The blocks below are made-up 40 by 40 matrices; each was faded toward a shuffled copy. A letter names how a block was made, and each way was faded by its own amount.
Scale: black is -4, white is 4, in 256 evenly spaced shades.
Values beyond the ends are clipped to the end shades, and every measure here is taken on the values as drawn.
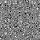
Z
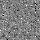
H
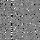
Z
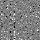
Z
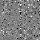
Z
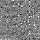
Z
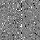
Z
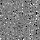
H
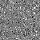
Z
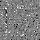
H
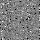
H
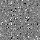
H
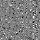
Z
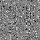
Z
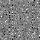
H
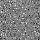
Z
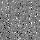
H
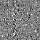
Z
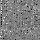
Z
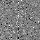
H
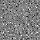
Z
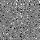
H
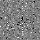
Z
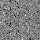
H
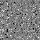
Z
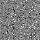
Z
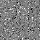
Z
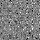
Z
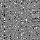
Z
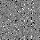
H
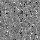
H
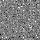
H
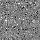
H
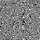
Z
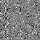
Z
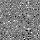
Z
